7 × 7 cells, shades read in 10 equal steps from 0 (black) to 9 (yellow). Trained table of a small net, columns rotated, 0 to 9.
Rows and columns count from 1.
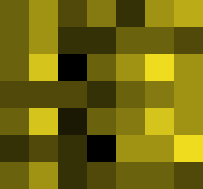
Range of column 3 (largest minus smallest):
3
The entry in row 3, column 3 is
0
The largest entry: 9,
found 2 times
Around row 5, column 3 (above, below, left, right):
3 2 8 4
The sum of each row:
33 25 37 26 36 28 26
